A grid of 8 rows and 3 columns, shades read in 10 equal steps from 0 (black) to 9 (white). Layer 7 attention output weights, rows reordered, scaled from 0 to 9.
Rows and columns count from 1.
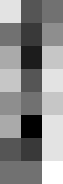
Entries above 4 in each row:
1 1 2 2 2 2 1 1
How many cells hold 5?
2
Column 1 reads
8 4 6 7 5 6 3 4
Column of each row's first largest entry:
1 3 3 3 3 3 3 3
